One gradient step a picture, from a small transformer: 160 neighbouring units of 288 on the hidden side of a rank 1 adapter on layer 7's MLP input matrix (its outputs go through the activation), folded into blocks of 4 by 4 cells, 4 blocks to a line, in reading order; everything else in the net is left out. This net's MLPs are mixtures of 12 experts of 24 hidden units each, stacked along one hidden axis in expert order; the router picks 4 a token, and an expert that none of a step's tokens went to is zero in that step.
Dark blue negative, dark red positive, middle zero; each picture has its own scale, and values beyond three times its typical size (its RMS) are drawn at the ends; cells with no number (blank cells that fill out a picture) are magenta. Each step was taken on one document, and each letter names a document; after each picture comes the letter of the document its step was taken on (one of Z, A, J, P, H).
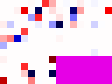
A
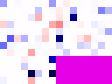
A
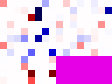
A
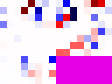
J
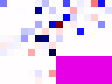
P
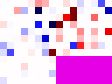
P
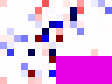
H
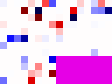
A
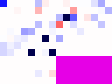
P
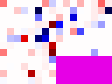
H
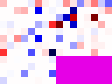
P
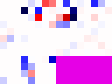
J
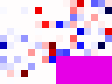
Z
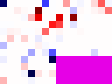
H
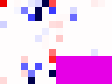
A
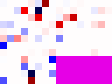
A
